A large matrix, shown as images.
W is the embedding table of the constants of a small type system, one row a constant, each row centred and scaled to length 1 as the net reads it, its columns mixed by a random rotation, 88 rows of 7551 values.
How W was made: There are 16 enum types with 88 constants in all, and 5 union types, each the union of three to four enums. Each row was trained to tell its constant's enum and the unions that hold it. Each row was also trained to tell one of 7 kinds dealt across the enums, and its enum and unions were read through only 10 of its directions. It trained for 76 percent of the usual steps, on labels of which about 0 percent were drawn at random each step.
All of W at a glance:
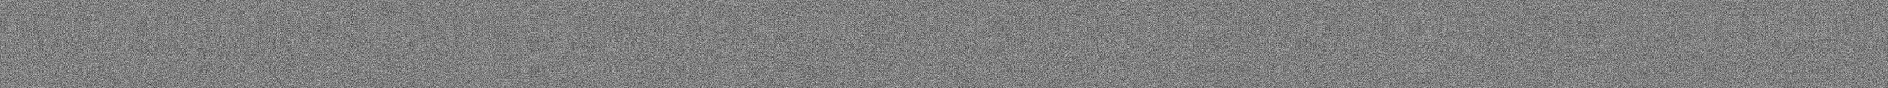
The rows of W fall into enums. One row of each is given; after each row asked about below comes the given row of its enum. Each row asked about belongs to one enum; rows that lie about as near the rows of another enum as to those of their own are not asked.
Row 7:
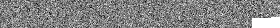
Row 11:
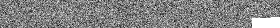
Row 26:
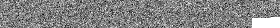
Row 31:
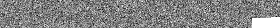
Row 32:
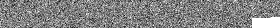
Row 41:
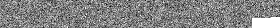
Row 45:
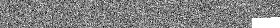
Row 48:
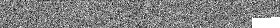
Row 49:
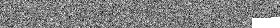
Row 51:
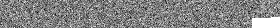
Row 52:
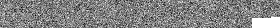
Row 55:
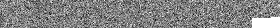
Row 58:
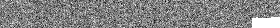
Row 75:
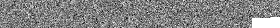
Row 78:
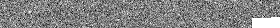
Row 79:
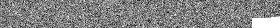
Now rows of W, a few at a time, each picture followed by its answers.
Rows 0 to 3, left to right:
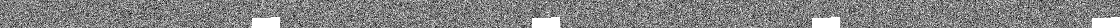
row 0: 51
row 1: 49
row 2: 52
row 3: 45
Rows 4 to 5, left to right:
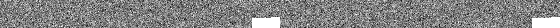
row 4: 48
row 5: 32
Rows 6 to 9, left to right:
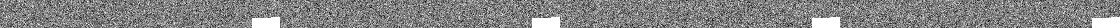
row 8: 32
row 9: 79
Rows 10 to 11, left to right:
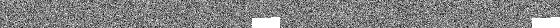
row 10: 55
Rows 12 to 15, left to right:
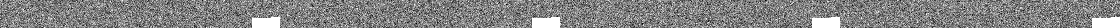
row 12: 48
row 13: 48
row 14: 32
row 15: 32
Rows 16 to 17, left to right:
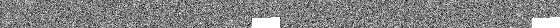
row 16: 55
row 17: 55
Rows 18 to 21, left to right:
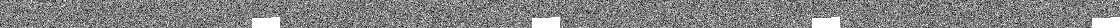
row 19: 7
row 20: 49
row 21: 26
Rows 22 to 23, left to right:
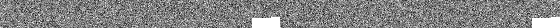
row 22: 52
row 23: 26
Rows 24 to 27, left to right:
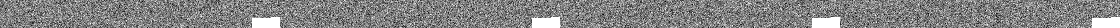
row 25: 58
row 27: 7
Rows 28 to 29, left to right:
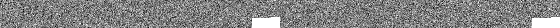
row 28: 26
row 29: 7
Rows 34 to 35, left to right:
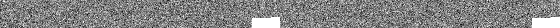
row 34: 51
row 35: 26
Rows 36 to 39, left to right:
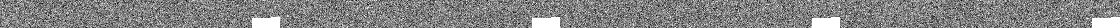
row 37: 41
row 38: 55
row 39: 11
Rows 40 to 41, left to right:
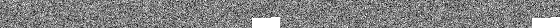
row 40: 48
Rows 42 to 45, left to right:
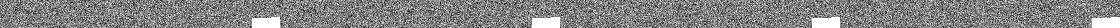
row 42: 49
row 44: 11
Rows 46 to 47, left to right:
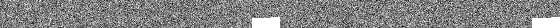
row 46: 48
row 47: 58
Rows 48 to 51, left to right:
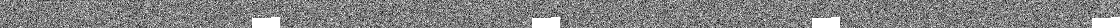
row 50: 49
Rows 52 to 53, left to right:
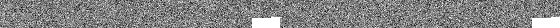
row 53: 79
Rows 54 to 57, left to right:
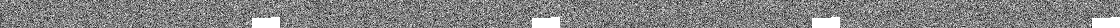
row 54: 55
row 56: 32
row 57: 78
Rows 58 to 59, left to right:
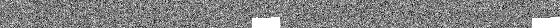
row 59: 26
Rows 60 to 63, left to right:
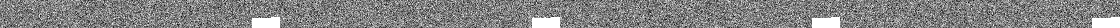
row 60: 7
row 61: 41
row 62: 79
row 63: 52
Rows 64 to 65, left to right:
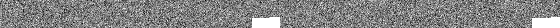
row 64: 26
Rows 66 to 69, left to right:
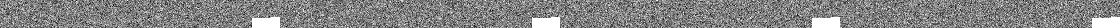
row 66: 41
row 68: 11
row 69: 52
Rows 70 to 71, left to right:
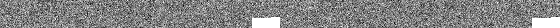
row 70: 41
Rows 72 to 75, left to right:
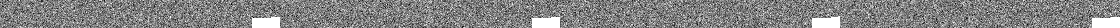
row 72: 49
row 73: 58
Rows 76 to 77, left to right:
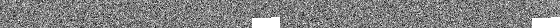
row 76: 49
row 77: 55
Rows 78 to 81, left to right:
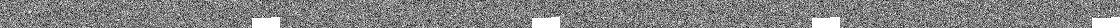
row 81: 48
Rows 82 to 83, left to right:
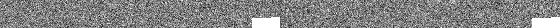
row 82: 79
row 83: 7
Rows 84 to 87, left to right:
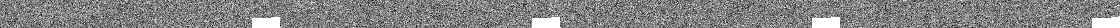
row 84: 11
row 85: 7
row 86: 52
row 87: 58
